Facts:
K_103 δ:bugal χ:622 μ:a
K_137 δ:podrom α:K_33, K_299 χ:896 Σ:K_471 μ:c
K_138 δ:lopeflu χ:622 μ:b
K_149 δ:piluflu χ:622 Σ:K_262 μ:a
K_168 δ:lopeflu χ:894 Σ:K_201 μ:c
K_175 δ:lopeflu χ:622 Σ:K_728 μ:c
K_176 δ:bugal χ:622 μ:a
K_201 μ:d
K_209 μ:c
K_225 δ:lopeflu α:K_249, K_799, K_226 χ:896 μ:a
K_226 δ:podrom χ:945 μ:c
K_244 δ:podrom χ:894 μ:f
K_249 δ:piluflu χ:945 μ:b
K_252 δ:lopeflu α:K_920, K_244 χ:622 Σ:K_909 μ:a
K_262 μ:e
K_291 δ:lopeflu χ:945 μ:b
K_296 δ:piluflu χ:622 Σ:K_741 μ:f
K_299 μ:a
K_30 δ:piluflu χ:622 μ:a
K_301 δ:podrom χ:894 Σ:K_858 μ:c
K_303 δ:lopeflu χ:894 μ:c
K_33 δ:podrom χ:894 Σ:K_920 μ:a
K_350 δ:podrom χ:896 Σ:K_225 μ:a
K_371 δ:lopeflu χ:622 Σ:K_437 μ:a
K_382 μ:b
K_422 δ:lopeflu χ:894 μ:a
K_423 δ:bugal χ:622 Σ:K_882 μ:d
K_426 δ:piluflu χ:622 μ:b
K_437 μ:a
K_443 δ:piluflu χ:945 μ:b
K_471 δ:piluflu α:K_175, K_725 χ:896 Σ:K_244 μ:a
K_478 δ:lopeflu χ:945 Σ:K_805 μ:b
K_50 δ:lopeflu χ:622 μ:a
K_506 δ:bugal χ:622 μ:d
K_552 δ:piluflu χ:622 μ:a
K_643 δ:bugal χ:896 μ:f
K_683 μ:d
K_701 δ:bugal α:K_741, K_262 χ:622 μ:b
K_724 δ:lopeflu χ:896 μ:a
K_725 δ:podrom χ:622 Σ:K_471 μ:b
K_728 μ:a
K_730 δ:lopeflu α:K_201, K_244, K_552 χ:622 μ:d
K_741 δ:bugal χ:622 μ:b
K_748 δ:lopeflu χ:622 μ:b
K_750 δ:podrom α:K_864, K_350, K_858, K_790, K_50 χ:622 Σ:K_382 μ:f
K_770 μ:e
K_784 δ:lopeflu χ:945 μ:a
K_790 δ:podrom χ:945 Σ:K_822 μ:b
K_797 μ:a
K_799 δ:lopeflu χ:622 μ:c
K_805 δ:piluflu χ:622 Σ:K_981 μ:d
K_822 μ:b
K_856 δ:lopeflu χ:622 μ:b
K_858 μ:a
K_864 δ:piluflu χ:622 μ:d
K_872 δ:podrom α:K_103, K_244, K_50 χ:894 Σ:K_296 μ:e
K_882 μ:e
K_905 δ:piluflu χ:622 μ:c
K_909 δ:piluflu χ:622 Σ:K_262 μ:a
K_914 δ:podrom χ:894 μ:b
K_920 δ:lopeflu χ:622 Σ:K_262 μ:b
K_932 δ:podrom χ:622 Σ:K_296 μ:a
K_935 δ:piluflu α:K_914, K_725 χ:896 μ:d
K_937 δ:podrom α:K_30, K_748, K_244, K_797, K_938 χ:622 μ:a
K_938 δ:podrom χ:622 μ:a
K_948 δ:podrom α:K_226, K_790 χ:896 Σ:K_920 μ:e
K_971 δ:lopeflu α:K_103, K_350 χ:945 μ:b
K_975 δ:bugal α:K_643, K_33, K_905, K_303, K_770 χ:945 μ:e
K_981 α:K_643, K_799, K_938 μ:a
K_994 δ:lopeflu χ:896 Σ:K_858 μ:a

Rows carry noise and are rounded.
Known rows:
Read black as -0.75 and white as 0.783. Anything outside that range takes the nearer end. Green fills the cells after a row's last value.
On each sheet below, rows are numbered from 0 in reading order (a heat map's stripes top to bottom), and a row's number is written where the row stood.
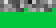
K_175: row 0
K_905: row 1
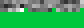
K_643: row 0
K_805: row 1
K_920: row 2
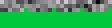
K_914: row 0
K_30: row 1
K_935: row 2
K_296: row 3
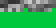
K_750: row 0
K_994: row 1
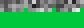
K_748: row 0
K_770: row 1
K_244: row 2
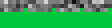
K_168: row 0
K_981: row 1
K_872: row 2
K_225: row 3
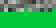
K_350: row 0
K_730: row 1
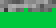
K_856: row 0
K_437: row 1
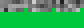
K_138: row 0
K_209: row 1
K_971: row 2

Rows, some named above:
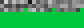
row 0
K_303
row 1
K_799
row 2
K_506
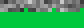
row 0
K_252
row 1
K_914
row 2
K_209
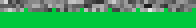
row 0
K_262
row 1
K_371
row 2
K_33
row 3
K_750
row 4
K_914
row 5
K_975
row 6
K_858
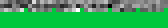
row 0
K_948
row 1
K_303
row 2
K_643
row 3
K_137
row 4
K_50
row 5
K_683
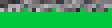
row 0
K_750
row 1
K_701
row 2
K_937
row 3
K_103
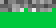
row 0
K_790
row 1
K_226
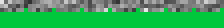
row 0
K_471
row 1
K_938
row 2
K_784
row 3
K_249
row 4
K_730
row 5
K_226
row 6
K_797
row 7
K_724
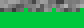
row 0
K_422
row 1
K_201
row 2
K_864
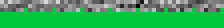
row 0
K_994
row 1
K_299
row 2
K_478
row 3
K_725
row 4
K_137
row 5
K_905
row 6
K_935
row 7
K_103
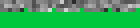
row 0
K_932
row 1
K_249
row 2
K_882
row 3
K_176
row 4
K_741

